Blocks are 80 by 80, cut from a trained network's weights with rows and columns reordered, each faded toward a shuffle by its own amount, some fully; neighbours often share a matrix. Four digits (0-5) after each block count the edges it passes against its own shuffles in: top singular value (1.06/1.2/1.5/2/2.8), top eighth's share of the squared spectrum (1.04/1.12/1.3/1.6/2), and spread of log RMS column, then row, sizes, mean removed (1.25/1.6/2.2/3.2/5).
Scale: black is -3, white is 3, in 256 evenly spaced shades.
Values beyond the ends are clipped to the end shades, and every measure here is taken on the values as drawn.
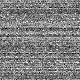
4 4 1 2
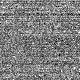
3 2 0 1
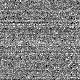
3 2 1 1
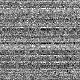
4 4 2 3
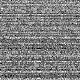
4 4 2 2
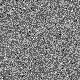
0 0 0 0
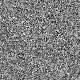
0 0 0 0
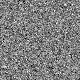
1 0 0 0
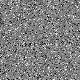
2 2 0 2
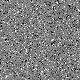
0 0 0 0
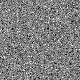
2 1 0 0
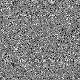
3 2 0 1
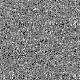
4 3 1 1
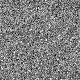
0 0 0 0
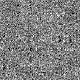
3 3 1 2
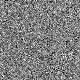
1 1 0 0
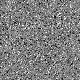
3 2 0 1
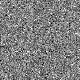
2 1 0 0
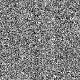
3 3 0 1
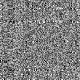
3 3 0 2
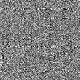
3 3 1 2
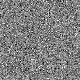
2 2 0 0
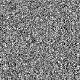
3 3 1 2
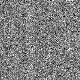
2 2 0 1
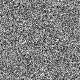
0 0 0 0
